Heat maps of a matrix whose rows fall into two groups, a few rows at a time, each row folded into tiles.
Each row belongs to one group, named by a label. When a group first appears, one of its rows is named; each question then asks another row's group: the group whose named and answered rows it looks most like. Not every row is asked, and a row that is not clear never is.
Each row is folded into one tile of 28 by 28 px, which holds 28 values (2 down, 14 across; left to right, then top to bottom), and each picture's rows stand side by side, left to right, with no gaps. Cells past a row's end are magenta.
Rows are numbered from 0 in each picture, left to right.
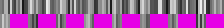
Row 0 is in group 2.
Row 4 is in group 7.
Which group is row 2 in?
7
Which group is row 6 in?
7
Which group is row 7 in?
7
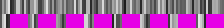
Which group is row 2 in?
7
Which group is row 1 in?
7
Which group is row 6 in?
2
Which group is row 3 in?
7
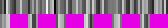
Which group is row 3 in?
7
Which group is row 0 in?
2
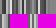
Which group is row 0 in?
2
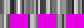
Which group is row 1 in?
2
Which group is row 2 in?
7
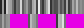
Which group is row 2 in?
2
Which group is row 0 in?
2
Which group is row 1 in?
2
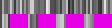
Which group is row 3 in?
2
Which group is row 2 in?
2
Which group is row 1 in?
7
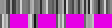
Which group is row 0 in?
2
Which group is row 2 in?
2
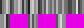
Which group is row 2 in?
2
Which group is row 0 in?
7
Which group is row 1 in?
7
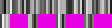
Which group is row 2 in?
7
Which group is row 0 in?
2
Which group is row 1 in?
7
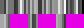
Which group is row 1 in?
7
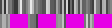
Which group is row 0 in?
2
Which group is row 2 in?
2
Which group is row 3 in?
2
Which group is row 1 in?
7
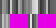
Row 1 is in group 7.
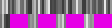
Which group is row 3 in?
2
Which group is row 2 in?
2
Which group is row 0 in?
7
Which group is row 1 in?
2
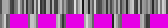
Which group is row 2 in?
7
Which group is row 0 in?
7
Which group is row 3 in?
2
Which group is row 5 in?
7
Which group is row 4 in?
2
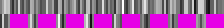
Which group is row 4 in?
2
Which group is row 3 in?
7
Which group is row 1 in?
7
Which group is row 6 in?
7
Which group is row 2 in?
7
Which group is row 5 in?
7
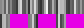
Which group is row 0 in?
2
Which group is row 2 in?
7
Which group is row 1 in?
7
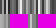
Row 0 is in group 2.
